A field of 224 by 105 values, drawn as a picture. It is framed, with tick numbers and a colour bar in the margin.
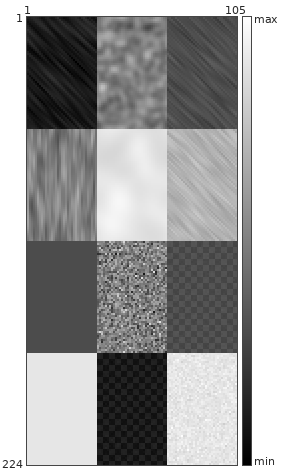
The table splits into 4 rows of 3 panels. Panel 1,1: very low, slanting down to the right, faint in contrast. Panel 1,2: middling, blotchy. Panel 1,3: low, slanting down to the right, faint in contrast. Panel 2,1: middling, streaked downward. Panel 2,2: very high, smooth, faint in contrast. Panel 2,3: high, slanting down to the right, faint in contrast. Panel 3,1: low, flat. Panel 3,2: middling, fine-grained, strong in contrast. Panel 3,3: low, checkered, faint in contrast. Panel 4,1: very high, flat. Panel 4,2: very low, checkered, faint in contrast. Panel 4,3: very high, fine-grained, faint in contrast.
